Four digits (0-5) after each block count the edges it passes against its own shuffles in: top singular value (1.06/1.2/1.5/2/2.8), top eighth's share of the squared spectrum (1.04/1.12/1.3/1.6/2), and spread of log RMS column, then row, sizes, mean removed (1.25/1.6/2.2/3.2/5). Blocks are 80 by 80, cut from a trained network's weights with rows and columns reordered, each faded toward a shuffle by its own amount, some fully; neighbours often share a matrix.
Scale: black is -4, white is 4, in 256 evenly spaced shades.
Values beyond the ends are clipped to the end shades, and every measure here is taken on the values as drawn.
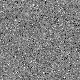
0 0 0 0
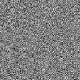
4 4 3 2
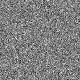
2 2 0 0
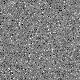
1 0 0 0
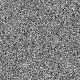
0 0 0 0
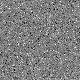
0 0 0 0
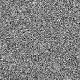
3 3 0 0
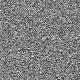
0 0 0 0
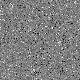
0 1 0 0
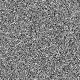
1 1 0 0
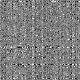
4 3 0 3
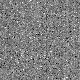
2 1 0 1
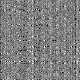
4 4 1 3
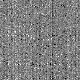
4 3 1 2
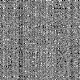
4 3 1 3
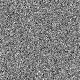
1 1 0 0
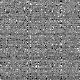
3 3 3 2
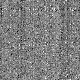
3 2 0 2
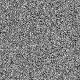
1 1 0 0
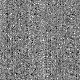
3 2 0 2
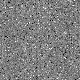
1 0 0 0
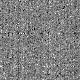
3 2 0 1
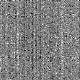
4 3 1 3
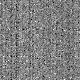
3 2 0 2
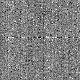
3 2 0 2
